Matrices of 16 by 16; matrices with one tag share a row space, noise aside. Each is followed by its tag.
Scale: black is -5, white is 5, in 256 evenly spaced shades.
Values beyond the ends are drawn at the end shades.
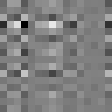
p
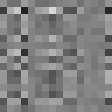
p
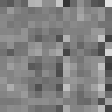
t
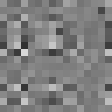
p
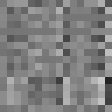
t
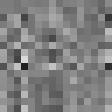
p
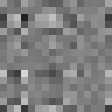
p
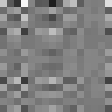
p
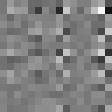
t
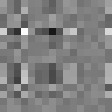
p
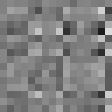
t
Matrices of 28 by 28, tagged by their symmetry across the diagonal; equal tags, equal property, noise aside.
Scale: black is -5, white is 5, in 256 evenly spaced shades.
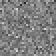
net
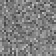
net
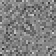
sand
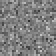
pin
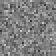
pin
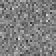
net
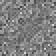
sand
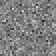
net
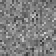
net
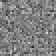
pin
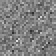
sand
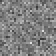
sand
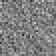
pin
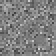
sand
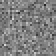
pin
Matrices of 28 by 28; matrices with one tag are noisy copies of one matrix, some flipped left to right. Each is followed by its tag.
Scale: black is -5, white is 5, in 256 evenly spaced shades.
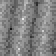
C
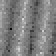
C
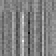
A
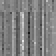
A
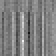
A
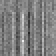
A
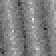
C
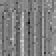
A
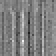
A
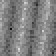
C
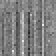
A
